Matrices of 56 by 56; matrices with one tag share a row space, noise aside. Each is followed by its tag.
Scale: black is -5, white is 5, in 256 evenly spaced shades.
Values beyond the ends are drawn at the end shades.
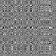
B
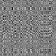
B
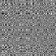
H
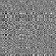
H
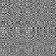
H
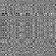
H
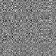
B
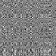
B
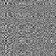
H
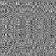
H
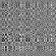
H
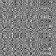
B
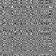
B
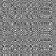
B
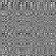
H
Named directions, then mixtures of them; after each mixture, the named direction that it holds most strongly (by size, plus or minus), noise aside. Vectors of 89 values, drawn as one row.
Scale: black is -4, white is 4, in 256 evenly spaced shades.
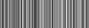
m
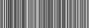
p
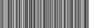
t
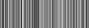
m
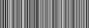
p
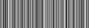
t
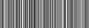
t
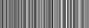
m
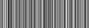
t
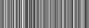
t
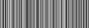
p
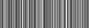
t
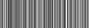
p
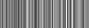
m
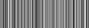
t
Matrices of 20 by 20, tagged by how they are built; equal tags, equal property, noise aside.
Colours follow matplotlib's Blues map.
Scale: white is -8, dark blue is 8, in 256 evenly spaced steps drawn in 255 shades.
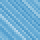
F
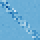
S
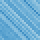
F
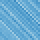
F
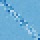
S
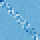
S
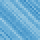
F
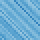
F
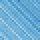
F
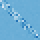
S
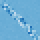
S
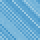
F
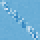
S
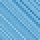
F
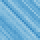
F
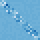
S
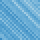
F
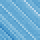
F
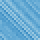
F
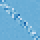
S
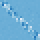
S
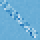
S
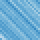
F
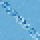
S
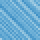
F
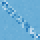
S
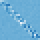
S
